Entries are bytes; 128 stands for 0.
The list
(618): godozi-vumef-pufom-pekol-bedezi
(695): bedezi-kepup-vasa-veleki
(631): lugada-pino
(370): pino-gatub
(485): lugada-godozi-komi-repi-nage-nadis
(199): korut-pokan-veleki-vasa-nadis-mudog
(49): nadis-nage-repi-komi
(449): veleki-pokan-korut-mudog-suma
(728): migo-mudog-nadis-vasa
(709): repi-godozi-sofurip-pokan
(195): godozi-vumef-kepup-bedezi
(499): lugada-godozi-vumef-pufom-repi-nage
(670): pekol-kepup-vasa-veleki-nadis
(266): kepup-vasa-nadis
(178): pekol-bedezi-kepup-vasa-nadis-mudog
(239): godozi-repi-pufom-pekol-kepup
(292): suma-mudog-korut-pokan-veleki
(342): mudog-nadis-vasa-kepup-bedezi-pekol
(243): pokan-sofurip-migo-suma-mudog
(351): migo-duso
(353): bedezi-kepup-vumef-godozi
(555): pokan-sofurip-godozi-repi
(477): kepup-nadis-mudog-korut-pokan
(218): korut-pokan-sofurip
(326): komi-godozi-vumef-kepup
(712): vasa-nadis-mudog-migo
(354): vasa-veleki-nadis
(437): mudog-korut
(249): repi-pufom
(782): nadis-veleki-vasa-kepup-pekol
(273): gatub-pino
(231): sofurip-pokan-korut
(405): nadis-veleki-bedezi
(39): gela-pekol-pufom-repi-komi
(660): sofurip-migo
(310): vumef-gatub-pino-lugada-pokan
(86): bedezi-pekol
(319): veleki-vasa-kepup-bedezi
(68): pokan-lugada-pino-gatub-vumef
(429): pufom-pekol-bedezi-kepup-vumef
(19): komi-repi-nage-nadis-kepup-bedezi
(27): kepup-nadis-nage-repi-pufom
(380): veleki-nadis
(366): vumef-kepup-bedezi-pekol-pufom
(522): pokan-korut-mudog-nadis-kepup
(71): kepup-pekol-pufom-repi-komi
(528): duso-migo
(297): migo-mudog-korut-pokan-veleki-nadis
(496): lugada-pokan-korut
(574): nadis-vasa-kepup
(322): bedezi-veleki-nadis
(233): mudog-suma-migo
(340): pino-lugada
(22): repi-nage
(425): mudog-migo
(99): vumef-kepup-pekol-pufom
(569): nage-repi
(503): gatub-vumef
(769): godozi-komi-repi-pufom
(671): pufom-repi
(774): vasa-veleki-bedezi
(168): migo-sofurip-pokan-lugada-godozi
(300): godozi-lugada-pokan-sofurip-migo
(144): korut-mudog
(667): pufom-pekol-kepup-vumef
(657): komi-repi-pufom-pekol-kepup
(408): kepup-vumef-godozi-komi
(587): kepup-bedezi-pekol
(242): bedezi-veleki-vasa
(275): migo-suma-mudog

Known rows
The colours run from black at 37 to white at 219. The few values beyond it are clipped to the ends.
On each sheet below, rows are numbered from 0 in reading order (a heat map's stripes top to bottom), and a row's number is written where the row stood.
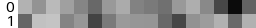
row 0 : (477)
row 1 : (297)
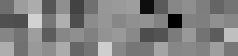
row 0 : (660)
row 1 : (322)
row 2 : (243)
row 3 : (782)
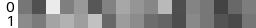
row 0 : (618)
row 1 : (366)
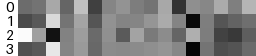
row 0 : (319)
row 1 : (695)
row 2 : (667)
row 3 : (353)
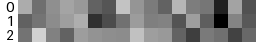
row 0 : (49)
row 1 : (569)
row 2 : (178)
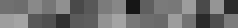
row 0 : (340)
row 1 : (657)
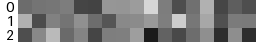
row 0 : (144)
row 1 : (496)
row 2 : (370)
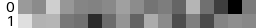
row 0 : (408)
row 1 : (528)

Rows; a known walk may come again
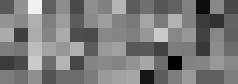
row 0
(273)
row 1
(266)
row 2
(499)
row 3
(310)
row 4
(242)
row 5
(231)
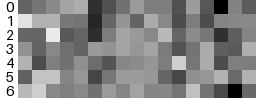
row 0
(569)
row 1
(528)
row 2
(769)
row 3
(522)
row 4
(496)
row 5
(297)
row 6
(71)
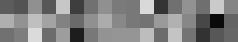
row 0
(774)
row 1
(477)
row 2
(239)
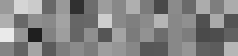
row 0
(351)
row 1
(574)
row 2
(429)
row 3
(555)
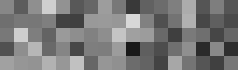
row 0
(342)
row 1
(144)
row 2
(178)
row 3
(370)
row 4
(99)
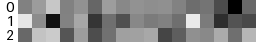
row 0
(587)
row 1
(671)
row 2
(168)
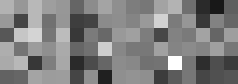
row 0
(27)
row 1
(485)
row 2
(275)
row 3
(782)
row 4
(249)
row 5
(292)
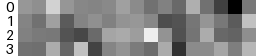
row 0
(408)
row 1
(243)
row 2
(199)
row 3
(319)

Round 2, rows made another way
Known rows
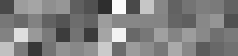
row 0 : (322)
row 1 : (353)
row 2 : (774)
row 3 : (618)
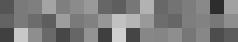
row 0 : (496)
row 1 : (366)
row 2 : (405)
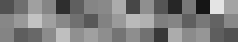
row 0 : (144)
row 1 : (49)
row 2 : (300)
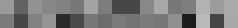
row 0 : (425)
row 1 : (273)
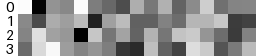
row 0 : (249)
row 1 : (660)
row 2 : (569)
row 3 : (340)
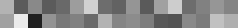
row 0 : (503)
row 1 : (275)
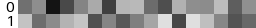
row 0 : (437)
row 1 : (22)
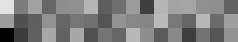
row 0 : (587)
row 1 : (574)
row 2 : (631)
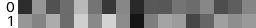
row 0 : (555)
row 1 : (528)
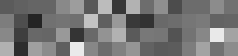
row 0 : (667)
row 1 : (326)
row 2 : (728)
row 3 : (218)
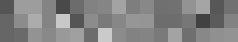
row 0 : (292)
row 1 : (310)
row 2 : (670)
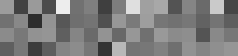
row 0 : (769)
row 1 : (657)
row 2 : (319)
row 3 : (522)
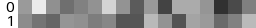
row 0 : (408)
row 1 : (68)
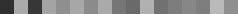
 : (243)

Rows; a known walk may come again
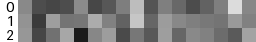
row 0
(728)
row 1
(199)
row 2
(449)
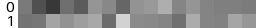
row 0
(239)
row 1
(670)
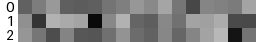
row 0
(297)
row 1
(660)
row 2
(231)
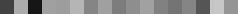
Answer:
(243)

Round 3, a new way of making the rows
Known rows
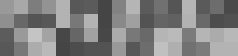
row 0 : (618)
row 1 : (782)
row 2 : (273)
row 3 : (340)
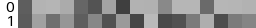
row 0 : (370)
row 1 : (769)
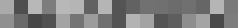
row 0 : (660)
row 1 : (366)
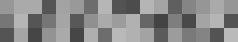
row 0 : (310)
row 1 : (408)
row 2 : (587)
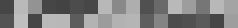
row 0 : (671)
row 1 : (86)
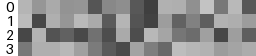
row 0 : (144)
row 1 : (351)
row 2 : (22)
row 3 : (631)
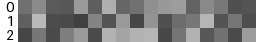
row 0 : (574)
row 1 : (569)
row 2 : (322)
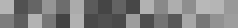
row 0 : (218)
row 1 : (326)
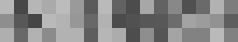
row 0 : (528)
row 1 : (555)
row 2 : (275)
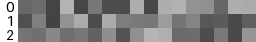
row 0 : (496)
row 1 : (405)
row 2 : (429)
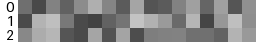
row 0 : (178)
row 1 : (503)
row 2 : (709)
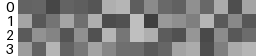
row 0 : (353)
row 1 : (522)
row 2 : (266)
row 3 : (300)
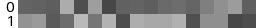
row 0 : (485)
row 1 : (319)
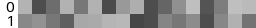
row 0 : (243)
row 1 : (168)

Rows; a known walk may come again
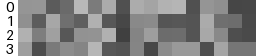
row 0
(319)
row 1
(19)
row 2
(342)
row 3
(199)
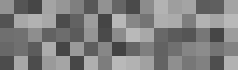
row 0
(68)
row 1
(273)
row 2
(429)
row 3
(499)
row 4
(587)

